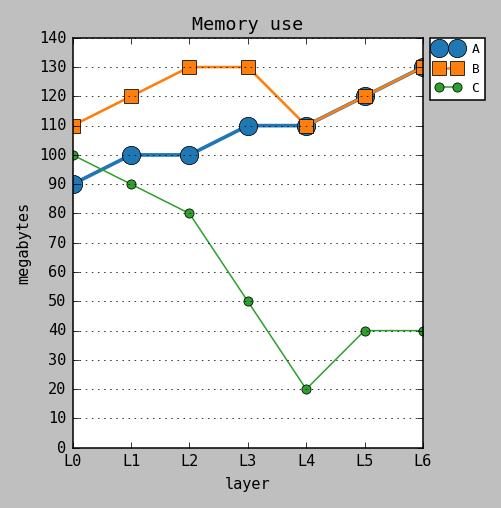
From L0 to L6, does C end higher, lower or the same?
lower
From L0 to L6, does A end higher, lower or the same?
higher
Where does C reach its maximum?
L0
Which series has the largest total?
B
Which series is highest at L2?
B
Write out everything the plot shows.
Title: Memory use
x-axis: layer, ticks L0 L1 L2 L3 L4 L5 L6
y-axis: megabytes, ticks 0 10 20 30 40 50 60 70 80 90 100 110 120 130 140
Legend: A, B, C
Values:
A: 90 100 100 110 110 120 130
B: 110 120 130 130 110 120 130
C: 100 90 80 50 20 40 40
